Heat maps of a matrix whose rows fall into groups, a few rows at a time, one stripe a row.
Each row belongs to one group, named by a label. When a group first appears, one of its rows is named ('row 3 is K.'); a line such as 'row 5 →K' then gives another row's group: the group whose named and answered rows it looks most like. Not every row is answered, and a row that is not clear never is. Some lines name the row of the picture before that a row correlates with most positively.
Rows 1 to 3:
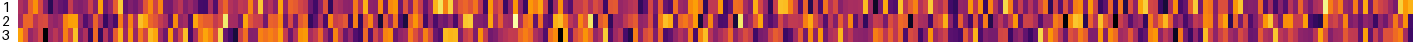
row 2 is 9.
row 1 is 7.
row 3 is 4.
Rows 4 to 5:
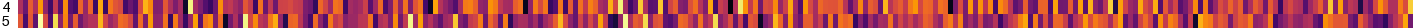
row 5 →9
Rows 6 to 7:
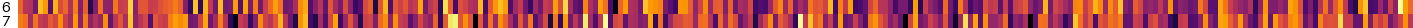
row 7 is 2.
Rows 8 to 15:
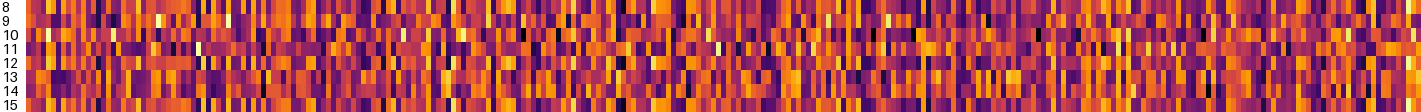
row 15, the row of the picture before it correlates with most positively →6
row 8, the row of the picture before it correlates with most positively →6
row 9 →4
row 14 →7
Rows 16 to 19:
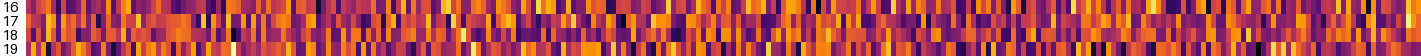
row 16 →7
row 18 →2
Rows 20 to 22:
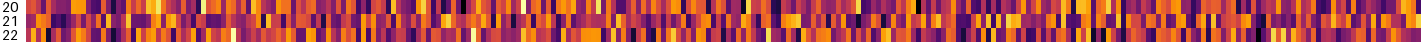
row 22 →4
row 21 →7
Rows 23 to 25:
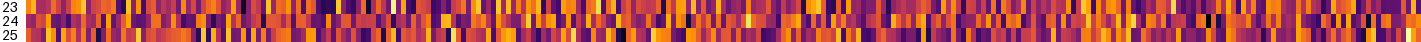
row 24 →7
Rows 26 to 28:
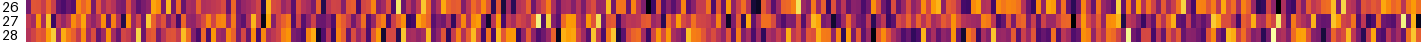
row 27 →9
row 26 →7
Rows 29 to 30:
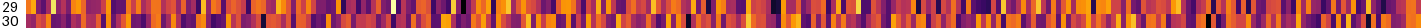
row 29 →9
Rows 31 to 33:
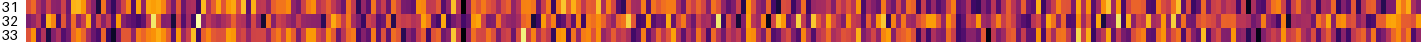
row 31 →4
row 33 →4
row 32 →7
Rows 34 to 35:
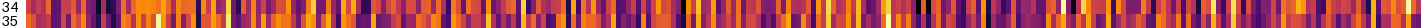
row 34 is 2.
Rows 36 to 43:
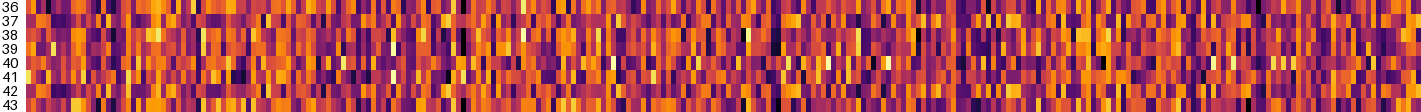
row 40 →4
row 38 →9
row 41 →9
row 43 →4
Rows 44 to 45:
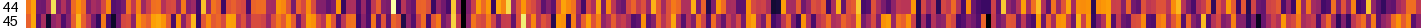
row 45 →4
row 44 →9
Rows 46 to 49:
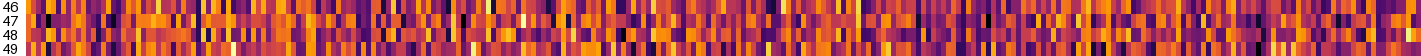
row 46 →9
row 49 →4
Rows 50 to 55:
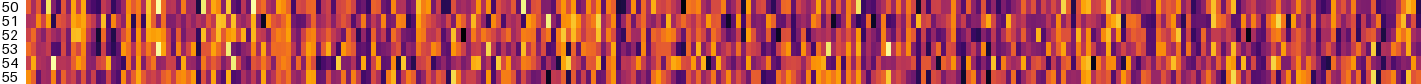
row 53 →4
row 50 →9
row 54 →9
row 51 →4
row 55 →2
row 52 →4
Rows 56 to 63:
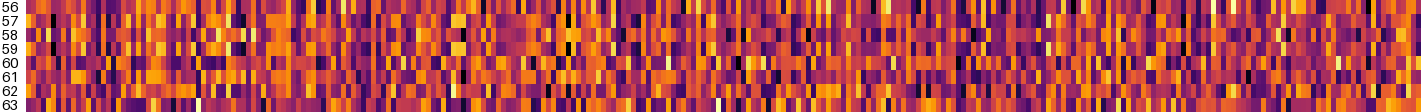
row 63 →7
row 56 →2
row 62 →2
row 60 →7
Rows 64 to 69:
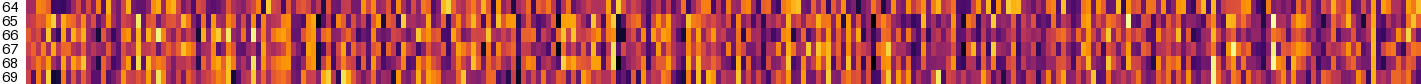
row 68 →4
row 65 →2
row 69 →4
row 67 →2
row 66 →4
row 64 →7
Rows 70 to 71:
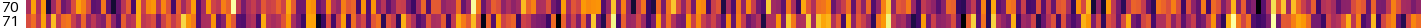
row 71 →2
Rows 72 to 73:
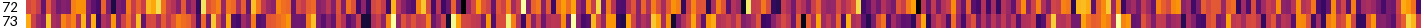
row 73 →2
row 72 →9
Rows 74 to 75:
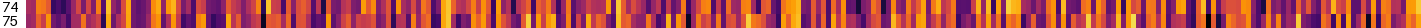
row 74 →7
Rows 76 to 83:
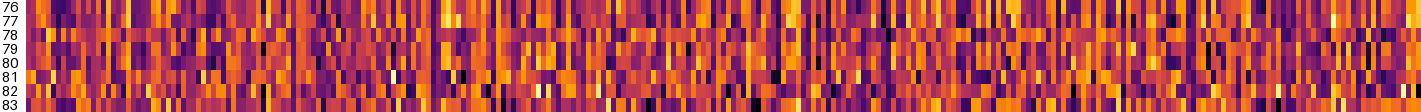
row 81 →9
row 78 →9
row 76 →7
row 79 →7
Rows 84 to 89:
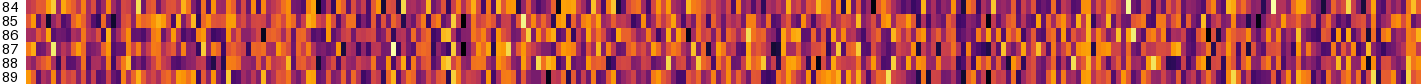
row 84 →2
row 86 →7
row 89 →2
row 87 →9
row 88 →7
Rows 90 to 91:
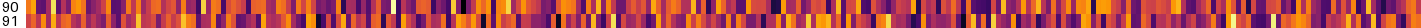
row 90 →9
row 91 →2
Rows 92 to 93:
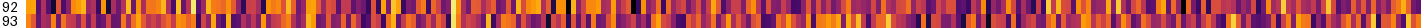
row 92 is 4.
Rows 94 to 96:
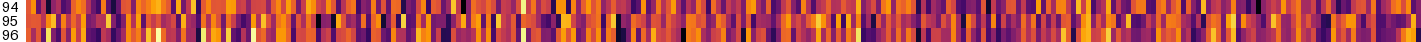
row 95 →9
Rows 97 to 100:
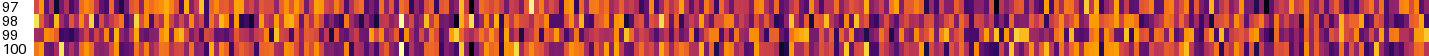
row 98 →9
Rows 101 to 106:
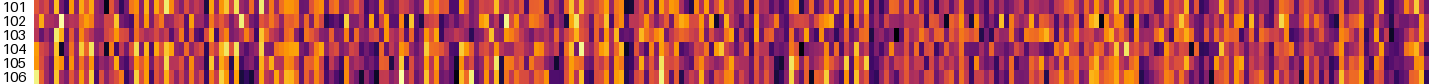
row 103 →9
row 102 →9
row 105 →9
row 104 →4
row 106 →9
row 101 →4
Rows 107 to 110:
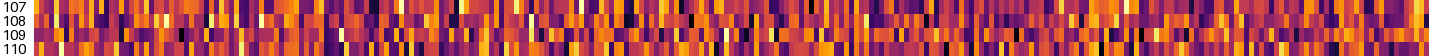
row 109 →7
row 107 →2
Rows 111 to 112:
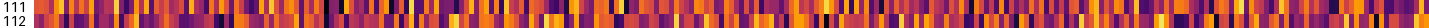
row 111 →9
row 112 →7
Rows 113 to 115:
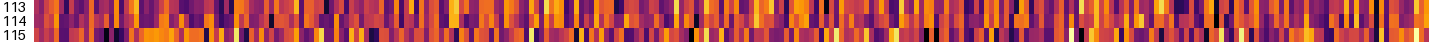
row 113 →7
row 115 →2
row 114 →7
